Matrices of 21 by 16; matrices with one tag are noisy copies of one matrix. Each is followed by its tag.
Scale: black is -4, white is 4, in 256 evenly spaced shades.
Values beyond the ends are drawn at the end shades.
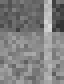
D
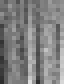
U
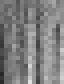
U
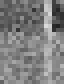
D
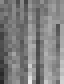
U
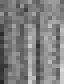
U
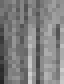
U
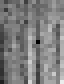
U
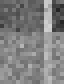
D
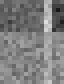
D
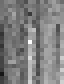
U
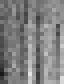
U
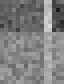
D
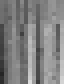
U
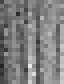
U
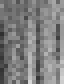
U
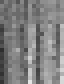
U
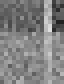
D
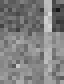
D
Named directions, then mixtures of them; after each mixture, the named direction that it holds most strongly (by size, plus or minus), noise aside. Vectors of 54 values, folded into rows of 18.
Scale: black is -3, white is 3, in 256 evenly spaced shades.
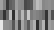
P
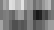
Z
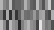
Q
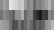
Z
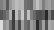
P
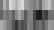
Z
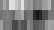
Z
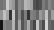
P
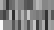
P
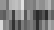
Z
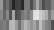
Z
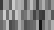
Q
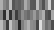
Q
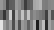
P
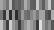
Q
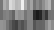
Z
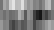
Z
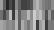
P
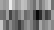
Z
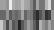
Z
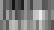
Z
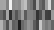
Q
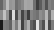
P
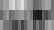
Z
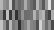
Q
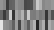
P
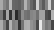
Q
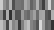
Q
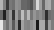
P
